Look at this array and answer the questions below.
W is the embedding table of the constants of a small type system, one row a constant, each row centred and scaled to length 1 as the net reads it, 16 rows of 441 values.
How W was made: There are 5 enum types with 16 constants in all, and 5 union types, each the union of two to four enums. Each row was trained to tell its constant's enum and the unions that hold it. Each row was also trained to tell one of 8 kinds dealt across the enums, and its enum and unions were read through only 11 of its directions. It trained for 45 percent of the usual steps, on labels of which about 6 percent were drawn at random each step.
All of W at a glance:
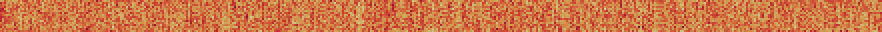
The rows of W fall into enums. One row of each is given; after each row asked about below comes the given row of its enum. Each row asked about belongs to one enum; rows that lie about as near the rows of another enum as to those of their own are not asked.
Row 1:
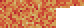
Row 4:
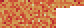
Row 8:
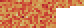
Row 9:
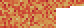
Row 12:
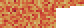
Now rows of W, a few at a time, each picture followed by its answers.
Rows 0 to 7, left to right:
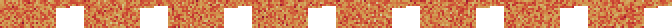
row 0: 12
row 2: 4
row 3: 1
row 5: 1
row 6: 8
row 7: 1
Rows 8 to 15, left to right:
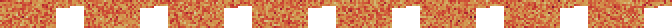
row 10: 9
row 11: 8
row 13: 9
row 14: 8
